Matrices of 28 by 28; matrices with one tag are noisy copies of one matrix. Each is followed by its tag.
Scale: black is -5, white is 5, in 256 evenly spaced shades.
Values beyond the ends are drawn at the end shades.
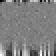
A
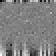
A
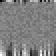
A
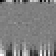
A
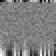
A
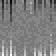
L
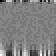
A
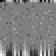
A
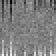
L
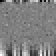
A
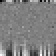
A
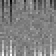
L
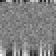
A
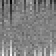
L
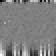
A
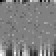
A
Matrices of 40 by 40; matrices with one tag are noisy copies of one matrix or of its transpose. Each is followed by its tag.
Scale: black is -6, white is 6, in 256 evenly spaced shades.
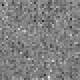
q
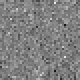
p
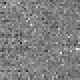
q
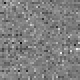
q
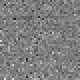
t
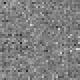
q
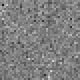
q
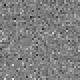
t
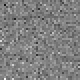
t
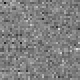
q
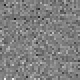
t
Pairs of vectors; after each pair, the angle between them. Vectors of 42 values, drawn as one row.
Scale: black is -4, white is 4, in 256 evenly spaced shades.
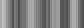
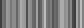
partly opposed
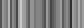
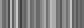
nearly opposite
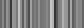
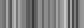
partly aligned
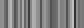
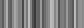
nearly opposite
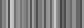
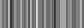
nearly opposite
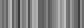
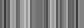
orthogonal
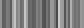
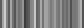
partly opposed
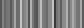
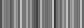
nearly parallel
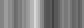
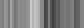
nearly parallel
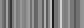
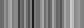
partly opposed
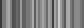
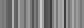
orthogonal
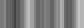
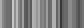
partly opposed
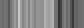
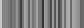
orthogonal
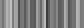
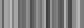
nearly parallel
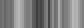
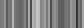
partly opposed
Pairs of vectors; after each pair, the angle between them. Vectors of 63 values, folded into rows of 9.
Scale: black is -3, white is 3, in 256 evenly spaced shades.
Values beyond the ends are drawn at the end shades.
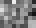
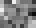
nearly parallel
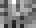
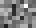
orthogonal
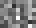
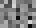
nearly opposite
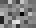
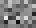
orthogonal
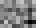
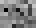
partly aligned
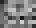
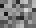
partly aligned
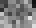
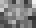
nearly opposite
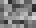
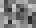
partly opposed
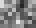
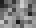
nearly opposite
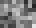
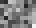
partly aligned
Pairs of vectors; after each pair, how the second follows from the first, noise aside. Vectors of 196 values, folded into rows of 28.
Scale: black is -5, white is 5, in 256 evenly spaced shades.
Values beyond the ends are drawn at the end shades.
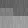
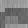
wrapped around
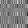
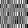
scaled up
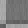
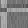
wrapped around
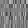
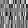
scaled up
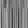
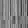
wrapped around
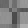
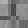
reversed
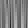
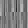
wrapped around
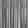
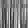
scaled up
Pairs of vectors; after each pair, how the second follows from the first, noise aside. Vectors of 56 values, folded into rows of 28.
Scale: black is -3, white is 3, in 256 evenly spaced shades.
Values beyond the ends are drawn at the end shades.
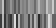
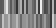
reversed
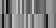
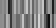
reversed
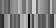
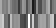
negated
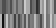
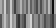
reversed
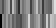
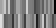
reversed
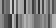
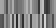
reversed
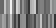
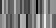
reversed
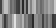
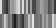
negated
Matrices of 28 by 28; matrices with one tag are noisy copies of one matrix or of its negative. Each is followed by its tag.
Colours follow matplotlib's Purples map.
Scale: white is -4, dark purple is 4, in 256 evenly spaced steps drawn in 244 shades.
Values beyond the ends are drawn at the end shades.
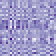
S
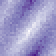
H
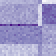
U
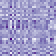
S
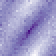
H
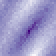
H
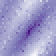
H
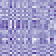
S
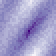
H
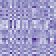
S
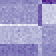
U
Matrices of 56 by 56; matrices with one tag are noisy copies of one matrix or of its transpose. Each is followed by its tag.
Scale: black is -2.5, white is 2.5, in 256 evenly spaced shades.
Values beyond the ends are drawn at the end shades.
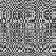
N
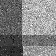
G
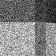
G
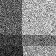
G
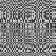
N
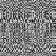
N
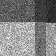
G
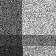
G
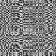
N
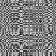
N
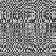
N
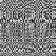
N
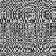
N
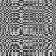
N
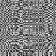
N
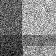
G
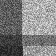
G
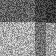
G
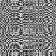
N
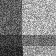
G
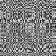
N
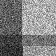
G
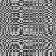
N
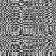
N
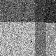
G
